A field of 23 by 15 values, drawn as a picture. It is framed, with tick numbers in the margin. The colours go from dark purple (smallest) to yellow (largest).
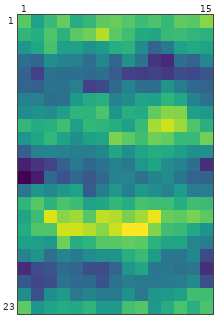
The ninth with the highest average is the bottom middle. The ninth with the lowest average is the middle left. Stripes running across repeat 3 times from top to bottom. Streaks run across, left to right.
